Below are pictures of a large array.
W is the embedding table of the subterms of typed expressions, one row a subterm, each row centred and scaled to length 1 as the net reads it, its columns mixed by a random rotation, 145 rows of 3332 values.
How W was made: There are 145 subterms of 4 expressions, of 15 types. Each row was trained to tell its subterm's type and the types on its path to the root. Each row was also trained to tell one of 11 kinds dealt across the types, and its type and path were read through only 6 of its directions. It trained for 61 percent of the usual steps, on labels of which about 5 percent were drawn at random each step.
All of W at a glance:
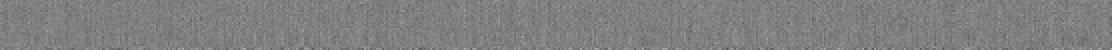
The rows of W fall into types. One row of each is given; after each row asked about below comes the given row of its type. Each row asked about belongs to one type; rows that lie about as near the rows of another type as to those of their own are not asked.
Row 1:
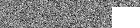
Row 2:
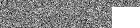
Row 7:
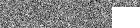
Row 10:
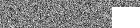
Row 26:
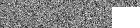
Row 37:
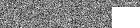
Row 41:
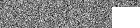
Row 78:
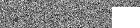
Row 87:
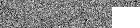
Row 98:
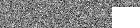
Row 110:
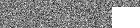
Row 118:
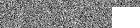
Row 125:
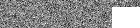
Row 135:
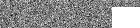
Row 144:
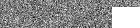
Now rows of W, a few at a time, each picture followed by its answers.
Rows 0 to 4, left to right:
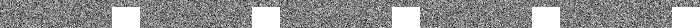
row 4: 7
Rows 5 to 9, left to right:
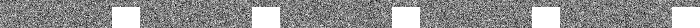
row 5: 37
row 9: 78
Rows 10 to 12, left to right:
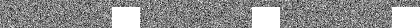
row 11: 118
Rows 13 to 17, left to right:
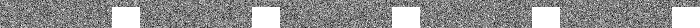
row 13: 7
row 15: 118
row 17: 41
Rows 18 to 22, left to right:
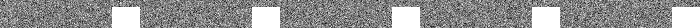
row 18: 41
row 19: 41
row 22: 135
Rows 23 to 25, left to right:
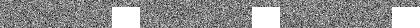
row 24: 37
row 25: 125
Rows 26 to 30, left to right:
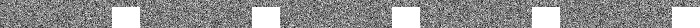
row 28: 110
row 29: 7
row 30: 10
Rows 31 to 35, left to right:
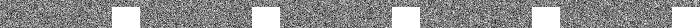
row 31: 1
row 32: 110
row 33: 7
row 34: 144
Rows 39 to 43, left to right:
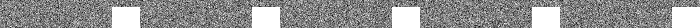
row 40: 41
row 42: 144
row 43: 41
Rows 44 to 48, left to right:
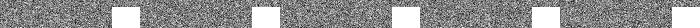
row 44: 144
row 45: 7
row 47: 7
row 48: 144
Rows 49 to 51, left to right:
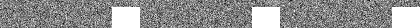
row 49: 10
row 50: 37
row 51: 125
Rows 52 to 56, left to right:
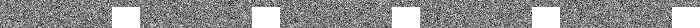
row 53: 1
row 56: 37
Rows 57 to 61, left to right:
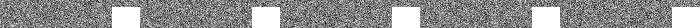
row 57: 1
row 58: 2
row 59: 1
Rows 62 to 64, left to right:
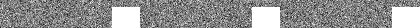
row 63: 135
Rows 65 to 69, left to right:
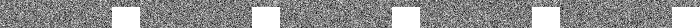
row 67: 118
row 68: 7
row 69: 7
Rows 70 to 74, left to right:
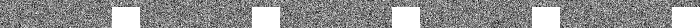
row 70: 37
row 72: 135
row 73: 144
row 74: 87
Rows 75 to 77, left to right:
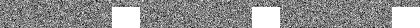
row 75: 37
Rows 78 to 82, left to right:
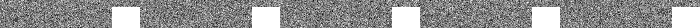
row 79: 37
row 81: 135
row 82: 10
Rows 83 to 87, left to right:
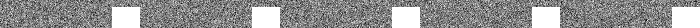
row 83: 144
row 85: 87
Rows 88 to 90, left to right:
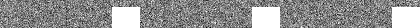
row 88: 41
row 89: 78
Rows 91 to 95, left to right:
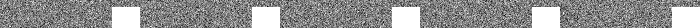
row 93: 87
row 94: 125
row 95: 135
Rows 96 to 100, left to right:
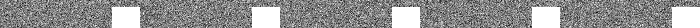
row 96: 125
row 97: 135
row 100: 118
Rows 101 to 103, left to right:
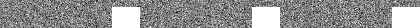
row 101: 1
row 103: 118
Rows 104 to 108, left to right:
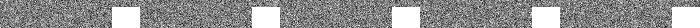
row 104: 144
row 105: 1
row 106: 98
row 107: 98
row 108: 118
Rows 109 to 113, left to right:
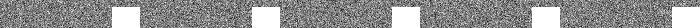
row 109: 118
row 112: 125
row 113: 41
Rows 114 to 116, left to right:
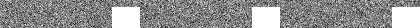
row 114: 110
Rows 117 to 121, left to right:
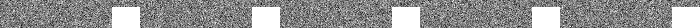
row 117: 125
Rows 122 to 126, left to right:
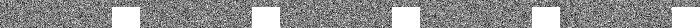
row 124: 110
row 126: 135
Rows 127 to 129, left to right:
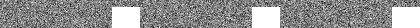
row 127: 118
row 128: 125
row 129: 26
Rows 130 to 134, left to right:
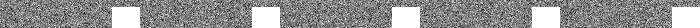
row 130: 78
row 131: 110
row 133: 125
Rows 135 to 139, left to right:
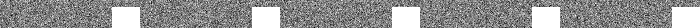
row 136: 144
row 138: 98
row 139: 10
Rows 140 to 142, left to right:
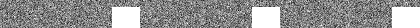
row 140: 1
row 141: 41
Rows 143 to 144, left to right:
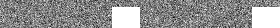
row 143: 1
